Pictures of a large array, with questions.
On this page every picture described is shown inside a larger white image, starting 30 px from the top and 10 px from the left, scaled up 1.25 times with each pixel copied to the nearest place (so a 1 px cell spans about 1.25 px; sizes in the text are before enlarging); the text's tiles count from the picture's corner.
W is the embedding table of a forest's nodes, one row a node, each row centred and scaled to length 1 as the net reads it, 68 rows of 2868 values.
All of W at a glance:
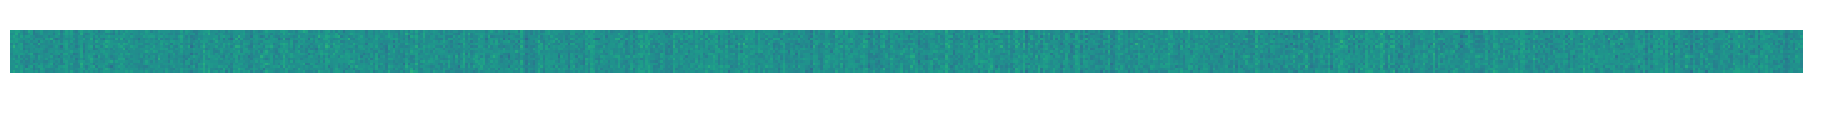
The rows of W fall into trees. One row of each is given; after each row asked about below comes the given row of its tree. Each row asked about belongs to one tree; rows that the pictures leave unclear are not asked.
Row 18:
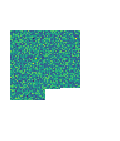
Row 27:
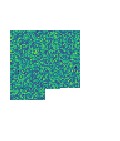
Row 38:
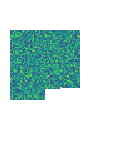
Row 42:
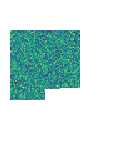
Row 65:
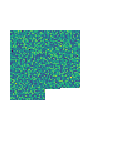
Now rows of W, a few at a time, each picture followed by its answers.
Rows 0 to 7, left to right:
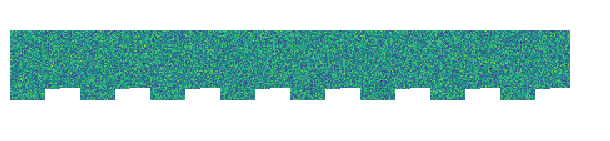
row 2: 38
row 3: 65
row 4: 42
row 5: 65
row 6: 27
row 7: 38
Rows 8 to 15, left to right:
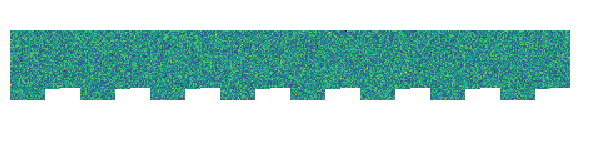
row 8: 27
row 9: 65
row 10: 27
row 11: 27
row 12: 38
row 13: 38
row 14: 38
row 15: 27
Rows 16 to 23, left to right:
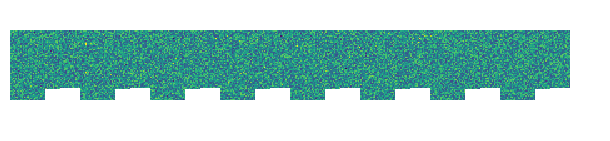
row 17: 65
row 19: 27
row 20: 42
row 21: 42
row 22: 65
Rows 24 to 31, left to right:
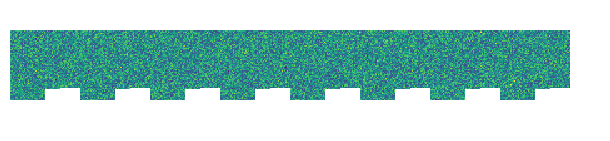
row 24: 27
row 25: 27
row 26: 18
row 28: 42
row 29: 65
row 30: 18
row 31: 27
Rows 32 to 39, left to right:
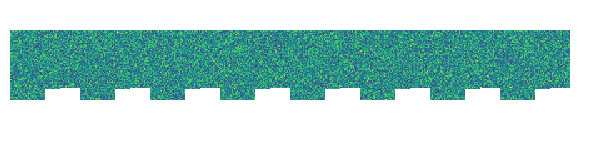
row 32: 27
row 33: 65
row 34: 65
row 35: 18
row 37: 42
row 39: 65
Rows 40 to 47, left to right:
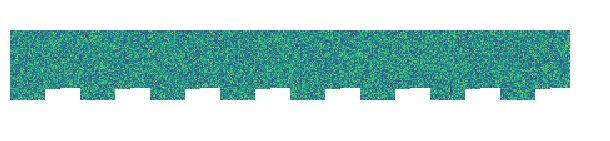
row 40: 38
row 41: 18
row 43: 38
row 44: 18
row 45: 27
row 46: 42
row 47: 38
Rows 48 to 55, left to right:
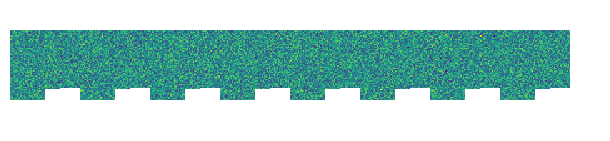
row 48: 38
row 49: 18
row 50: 27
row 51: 42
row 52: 27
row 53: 65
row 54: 18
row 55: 38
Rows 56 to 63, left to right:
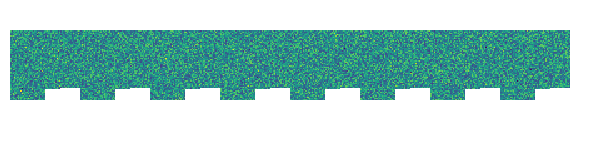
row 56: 65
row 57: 38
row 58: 42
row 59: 42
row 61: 65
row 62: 42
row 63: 27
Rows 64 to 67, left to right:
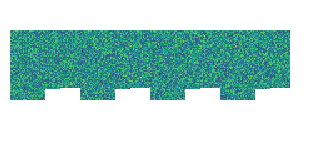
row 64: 27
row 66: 65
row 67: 27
